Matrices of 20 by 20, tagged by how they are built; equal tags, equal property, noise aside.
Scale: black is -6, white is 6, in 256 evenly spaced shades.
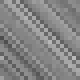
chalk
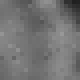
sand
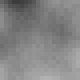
sand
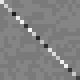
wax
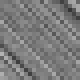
chalk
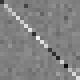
wax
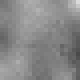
sand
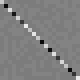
wax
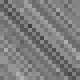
chalk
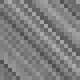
chalk
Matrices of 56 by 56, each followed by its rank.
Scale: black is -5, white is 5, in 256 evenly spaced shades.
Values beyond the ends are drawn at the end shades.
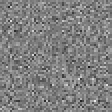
ten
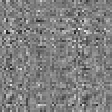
five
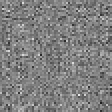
ten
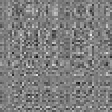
five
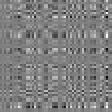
two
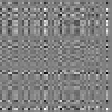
two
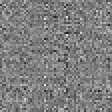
ten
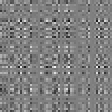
two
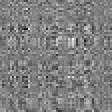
five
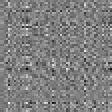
five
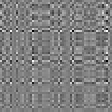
two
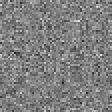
ten
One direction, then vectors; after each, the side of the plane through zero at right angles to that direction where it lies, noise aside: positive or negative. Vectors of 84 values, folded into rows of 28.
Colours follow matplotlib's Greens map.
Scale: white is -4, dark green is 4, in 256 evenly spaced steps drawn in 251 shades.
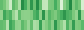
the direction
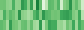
positive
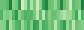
negative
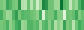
negative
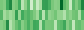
negative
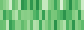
positive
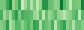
negative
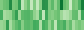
negative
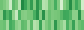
positive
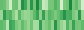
positive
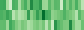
positive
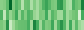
negative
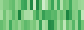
positive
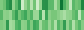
negative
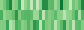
negative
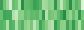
positive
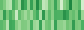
positive
